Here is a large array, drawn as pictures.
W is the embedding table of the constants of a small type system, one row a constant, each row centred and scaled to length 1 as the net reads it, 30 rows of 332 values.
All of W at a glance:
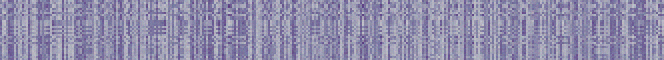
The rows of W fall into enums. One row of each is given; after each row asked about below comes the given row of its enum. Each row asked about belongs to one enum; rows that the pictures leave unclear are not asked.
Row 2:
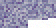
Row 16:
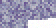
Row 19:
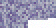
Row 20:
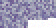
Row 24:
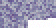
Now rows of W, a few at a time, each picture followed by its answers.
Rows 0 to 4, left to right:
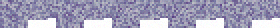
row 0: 24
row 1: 19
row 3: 2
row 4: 20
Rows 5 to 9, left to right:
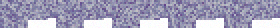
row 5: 24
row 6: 16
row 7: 2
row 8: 19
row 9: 19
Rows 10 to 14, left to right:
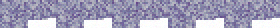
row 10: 16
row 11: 16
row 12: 16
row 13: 24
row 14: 16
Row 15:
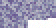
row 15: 24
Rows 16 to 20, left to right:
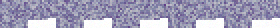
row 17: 24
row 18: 2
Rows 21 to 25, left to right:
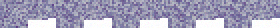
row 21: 2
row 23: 20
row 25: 24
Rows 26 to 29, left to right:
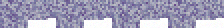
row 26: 24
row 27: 20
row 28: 19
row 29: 20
